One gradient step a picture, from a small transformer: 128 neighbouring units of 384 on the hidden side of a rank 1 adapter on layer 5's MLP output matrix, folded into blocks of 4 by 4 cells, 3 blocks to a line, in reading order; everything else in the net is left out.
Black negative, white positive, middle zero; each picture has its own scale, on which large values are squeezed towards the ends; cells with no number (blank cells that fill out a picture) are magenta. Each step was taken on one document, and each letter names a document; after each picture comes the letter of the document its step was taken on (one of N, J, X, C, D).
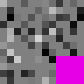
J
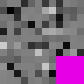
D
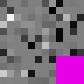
J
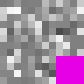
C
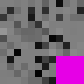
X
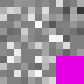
X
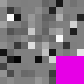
J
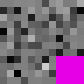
C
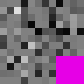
D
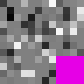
J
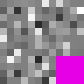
C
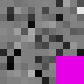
X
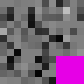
X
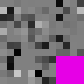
X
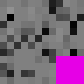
J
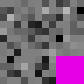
X
